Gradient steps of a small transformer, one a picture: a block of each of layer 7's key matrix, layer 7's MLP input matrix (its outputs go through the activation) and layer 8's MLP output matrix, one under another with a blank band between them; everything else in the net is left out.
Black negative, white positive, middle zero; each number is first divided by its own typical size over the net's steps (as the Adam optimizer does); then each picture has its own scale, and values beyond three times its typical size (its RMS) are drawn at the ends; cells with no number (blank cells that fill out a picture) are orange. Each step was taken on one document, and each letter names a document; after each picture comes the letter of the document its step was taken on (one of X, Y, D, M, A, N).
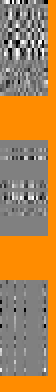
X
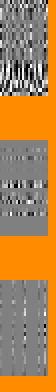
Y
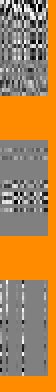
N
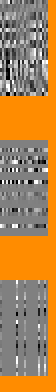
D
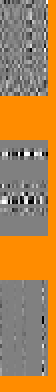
X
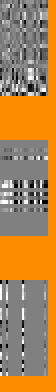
N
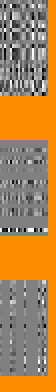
Y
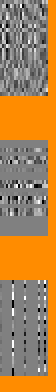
Y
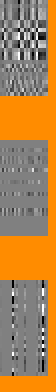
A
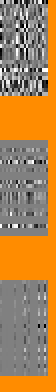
Y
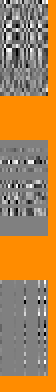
Y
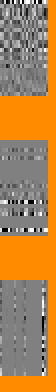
X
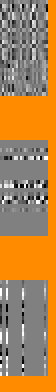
N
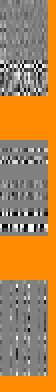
D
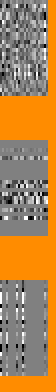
N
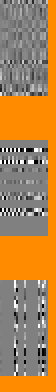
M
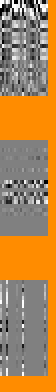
N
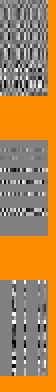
M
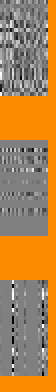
A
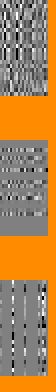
Y
